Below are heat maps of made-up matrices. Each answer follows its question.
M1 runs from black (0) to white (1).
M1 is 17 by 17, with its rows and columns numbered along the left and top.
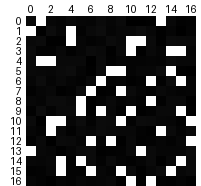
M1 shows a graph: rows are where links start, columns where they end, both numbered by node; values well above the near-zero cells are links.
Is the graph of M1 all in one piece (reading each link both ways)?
yes
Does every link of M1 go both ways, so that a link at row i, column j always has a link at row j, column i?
yes
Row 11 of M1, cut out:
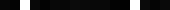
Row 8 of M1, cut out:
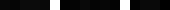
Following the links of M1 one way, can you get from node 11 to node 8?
yes
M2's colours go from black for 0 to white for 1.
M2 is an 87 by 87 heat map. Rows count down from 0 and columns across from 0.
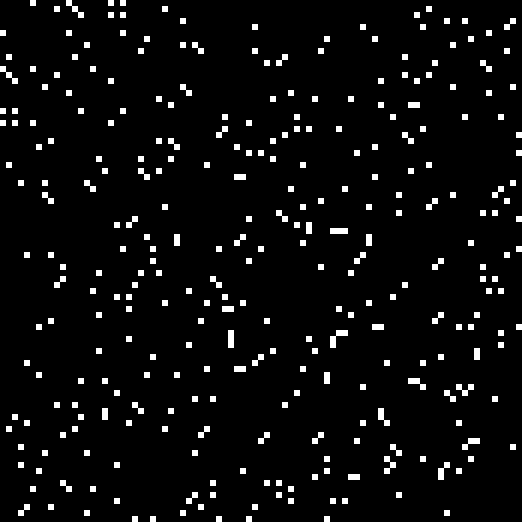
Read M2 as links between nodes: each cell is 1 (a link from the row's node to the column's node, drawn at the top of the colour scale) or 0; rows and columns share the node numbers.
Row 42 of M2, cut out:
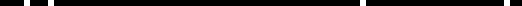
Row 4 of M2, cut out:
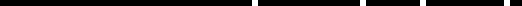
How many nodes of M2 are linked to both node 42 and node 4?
2
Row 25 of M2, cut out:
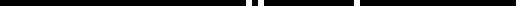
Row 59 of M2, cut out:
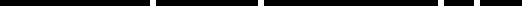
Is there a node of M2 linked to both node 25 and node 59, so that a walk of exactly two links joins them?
yes
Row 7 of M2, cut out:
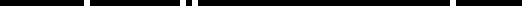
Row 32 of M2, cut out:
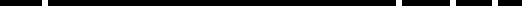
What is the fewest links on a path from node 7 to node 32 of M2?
1
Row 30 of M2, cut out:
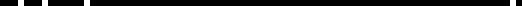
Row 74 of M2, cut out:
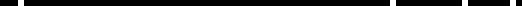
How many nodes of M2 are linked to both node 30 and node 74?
2
